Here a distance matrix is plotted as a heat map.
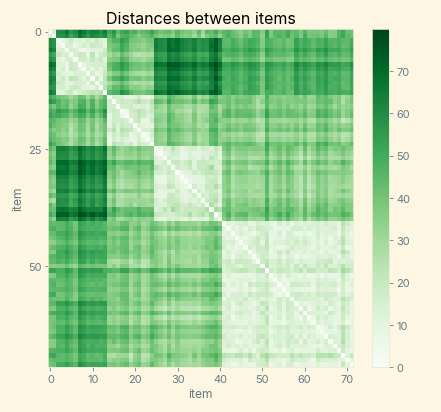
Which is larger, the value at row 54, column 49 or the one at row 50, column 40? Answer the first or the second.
the second
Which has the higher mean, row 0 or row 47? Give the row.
0
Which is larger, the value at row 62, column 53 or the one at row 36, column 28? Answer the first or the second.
the second
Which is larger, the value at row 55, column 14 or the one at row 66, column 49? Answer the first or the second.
the first
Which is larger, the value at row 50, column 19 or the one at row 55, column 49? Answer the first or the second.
the first
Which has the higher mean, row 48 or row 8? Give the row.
8
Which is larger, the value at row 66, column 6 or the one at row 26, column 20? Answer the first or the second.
the first
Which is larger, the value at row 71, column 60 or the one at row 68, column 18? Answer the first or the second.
the second
